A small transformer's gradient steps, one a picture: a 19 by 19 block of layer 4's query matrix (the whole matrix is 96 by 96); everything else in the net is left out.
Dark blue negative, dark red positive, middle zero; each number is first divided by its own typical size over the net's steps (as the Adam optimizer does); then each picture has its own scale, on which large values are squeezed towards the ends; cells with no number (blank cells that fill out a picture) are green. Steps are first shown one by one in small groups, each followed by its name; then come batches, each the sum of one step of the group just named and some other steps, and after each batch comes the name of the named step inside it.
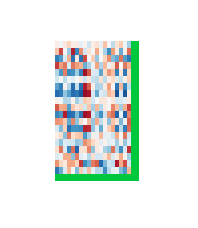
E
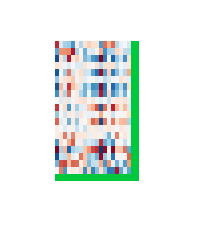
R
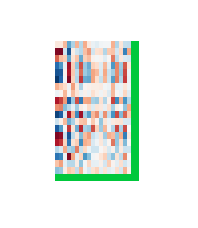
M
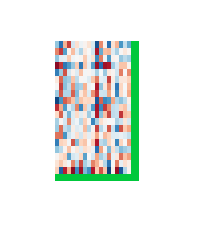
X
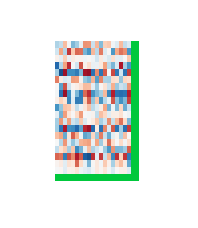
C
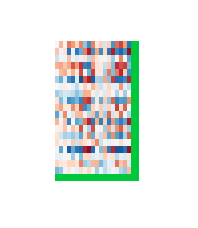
E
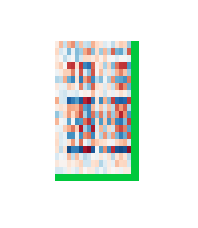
E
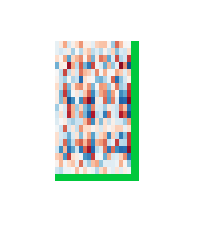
C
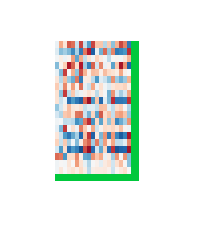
C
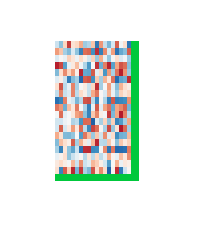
X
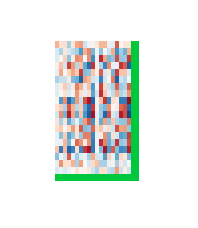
R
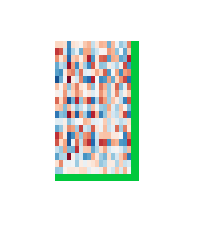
M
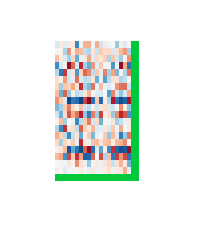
C
